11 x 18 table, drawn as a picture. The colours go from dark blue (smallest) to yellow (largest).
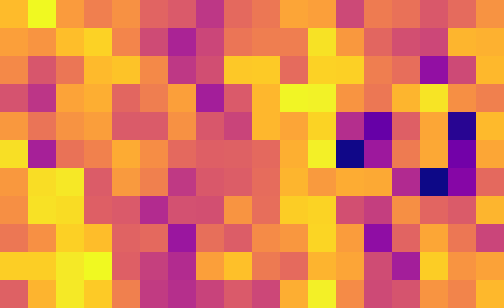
The centre is the calmest part. The ninth with the lowest average is the middle right. An odd patch, rougher than its surroundings, sits in the middle right. The middle right is the roughest part. Overall the values sit about 70% of the way up the scale.
